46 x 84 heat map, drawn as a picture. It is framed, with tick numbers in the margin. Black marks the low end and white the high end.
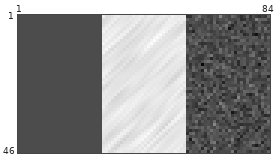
It is made of 1 by 3 panels. Panel 1,1: low, flat. Panel 1,2: very high, slanting up to the right, faint in contrast. Panel 1,3: low, fine-grained.
